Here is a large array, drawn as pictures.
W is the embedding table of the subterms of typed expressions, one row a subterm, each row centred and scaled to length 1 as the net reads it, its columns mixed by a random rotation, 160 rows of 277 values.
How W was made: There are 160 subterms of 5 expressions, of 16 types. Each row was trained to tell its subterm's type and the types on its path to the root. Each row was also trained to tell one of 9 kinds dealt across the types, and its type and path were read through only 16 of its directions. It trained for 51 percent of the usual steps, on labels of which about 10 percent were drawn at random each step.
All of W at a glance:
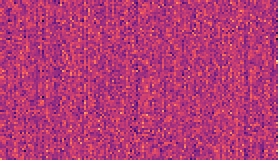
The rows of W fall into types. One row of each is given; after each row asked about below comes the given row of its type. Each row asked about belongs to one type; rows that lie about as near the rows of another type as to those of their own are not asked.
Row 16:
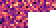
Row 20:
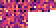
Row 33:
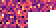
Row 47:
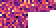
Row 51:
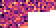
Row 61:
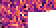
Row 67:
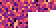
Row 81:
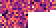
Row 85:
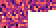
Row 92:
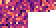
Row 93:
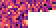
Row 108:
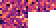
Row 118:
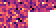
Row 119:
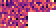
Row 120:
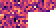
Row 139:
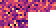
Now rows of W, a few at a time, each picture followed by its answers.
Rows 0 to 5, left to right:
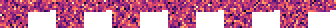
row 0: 120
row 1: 67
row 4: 20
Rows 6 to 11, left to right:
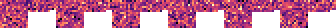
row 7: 118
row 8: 81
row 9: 92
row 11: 81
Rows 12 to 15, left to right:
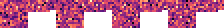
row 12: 61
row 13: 119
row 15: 81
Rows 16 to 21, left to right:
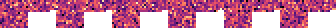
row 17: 139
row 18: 16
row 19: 47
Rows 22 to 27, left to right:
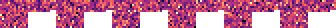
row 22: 120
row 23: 120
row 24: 139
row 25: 16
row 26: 118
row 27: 16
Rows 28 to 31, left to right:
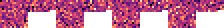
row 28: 47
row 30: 119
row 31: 93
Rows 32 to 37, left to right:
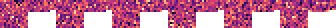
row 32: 92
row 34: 47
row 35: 119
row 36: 85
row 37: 92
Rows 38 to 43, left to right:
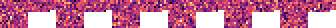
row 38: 16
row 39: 81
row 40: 85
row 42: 118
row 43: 81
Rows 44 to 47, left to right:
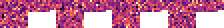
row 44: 51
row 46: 85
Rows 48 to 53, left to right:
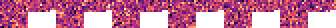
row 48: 20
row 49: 118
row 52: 51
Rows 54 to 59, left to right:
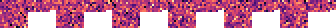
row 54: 120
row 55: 33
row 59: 33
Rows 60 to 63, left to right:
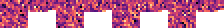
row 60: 85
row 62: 61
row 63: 20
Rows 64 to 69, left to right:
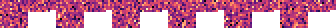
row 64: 20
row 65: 118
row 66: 16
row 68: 67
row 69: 67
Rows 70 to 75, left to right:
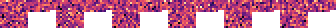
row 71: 120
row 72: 120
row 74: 120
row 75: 47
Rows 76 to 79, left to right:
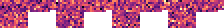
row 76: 85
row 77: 67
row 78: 33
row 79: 61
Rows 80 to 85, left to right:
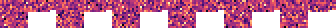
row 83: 33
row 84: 20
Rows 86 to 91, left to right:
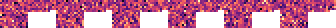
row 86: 139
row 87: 20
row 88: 81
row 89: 139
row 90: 92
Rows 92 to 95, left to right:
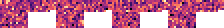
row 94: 81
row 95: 139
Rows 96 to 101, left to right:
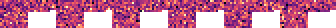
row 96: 93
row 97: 51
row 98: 61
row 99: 16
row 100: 67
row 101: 119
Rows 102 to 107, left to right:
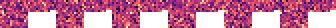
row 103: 20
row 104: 85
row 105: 119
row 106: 120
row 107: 20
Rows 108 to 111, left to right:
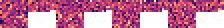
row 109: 119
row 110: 20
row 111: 92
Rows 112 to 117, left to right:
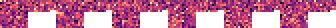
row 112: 67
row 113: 118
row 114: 92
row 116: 119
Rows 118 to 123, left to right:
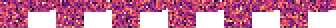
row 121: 119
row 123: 85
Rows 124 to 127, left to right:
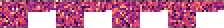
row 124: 61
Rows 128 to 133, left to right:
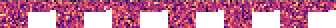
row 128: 118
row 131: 108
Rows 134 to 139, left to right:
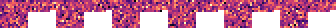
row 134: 92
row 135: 61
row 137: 92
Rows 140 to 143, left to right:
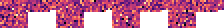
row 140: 33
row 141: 47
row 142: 119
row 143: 47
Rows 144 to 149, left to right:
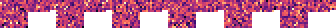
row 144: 61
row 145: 16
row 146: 139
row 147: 61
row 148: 120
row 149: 33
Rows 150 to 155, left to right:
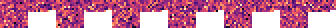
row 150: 93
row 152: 93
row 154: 92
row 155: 16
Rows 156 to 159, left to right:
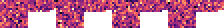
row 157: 61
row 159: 67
